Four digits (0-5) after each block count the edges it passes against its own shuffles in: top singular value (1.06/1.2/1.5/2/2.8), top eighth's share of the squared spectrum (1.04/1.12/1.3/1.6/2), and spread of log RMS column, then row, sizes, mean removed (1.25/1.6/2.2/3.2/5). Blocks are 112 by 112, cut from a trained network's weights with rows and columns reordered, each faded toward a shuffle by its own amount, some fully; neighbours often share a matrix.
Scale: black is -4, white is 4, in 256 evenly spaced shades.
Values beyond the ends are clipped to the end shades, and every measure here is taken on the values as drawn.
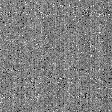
3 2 0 2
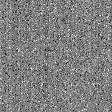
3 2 0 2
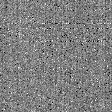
3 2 0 2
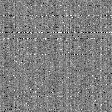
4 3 0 3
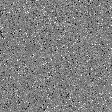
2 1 0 0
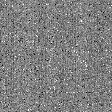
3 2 0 2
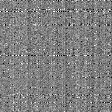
4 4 1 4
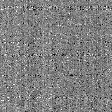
3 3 0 3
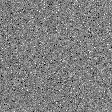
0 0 0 0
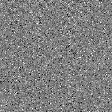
3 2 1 1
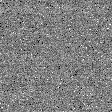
1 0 0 0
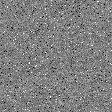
0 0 0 0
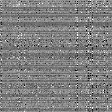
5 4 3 2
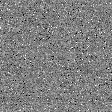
1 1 0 0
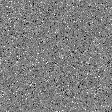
1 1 0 0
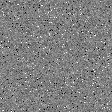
0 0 0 0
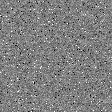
0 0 0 0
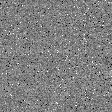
1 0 0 0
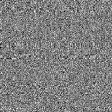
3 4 1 3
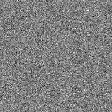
3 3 0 2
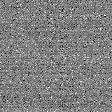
2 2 1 0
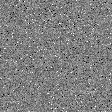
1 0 0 0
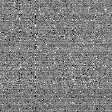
3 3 2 1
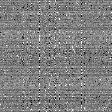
4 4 3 1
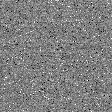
1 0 0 0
